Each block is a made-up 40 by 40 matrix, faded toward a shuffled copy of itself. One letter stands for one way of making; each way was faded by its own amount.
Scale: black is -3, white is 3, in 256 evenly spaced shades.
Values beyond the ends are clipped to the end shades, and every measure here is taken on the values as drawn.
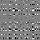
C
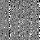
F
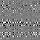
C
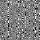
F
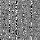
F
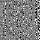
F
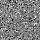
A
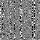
F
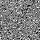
A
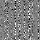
F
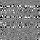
C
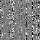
F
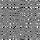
C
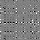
C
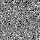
A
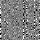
F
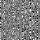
F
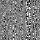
F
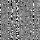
F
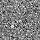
A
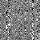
F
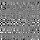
C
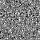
A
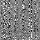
F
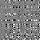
C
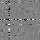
C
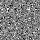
A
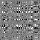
C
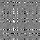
C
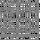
C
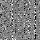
F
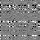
C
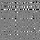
C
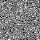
A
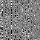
F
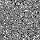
A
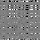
C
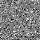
A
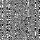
F
